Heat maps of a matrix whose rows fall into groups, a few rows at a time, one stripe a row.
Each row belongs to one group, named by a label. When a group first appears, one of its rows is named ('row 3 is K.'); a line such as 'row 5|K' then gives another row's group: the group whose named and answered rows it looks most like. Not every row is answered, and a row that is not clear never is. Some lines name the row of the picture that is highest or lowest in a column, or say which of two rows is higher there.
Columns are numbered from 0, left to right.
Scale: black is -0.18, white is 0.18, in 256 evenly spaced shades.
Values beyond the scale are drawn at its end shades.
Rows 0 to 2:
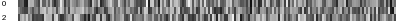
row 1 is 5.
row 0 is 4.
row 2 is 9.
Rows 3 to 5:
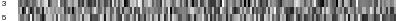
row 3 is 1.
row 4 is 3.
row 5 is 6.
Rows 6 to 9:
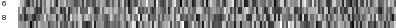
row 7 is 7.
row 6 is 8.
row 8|5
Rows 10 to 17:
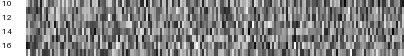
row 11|5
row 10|6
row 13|9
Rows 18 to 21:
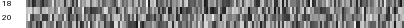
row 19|9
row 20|7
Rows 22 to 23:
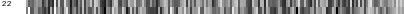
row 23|7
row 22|7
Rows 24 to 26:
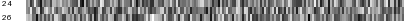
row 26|8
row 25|9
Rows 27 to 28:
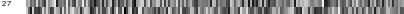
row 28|6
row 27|1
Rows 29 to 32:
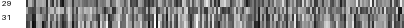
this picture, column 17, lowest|29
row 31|4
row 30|5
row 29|4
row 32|4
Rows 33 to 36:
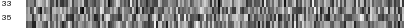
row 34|3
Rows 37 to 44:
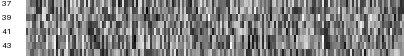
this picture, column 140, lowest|44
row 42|1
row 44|7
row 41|9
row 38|6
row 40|9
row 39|5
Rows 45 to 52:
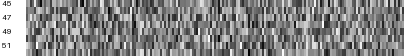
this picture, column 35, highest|49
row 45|3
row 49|6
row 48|1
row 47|9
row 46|4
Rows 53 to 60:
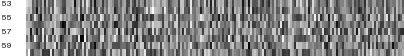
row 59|1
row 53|8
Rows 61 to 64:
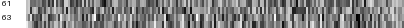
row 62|3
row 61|7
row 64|8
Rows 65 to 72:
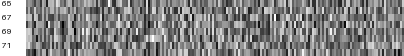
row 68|4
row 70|8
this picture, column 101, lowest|72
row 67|8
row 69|8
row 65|5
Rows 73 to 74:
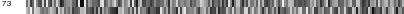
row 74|9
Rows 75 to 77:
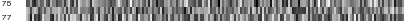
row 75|5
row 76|3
